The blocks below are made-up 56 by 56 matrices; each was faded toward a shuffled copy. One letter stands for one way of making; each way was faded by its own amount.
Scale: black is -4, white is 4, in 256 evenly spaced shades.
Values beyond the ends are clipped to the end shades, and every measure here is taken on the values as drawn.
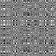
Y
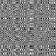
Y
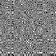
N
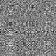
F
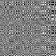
Y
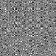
N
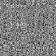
F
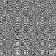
N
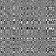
Y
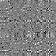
N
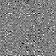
N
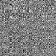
F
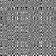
Y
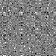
N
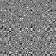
N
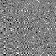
N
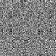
F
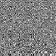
F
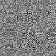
F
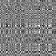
Y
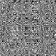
F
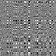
Y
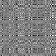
Y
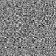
F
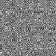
F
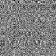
F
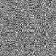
F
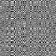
Y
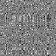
N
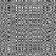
Y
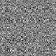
F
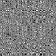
N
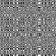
Y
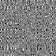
N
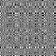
Y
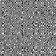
N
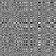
Y
